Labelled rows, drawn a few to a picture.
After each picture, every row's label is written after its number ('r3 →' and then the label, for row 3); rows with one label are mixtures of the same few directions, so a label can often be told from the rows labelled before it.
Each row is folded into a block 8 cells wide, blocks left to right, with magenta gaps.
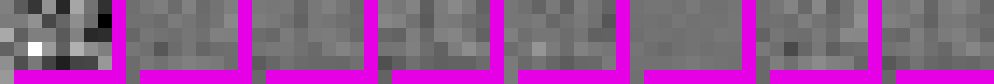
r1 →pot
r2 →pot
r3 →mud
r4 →mud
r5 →pot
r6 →pot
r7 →pot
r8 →mud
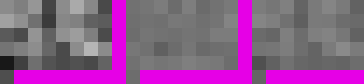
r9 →mud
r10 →pot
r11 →mud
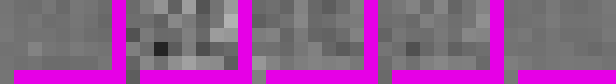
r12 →pot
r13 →pot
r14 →mud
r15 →pot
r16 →mud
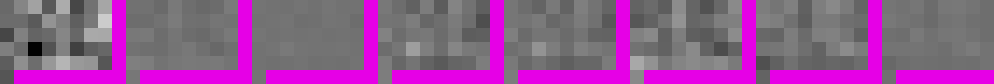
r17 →pot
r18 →mud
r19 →pot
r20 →pot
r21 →pot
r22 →mud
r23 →mud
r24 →mud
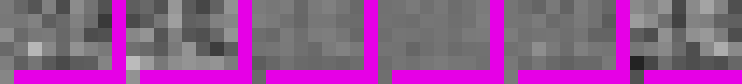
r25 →pot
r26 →mud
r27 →mud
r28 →pot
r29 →pot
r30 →mud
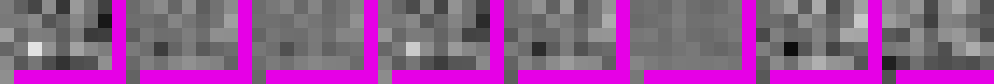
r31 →pot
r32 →pot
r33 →pot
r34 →pot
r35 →pot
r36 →mud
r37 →pot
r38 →mud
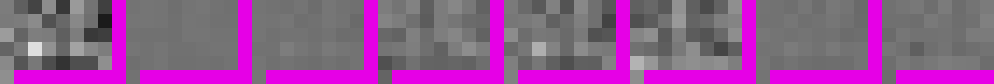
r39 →pot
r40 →mud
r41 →pot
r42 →mud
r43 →pot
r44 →mud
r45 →pot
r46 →pot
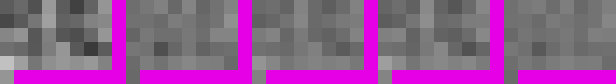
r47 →mud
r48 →pot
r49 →mud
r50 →mud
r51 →pot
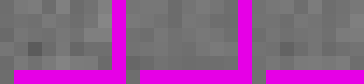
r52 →pot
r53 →mud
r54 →pot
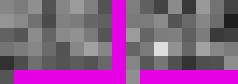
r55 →mud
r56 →pot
